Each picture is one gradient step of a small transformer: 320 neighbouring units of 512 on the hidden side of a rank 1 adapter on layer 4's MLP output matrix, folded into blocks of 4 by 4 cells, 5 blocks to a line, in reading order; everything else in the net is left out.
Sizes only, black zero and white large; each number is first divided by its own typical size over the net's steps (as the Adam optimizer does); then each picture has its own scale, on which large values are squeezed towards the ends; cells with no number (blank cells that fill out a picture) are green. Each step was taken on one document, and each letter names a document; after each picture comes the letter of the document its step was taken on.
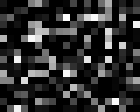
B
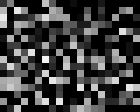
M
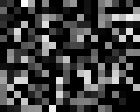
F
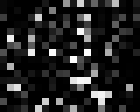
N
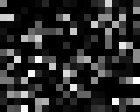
B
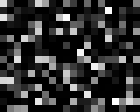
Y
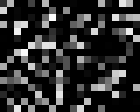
F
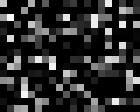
B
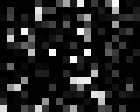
N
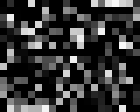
F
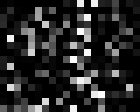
N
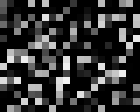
F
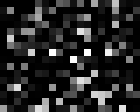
N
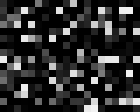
Y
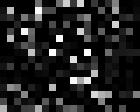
N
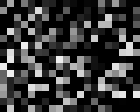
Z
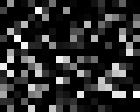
Z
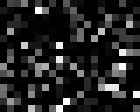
Z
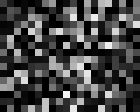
M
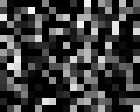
Y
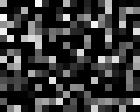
B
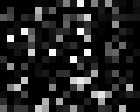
N
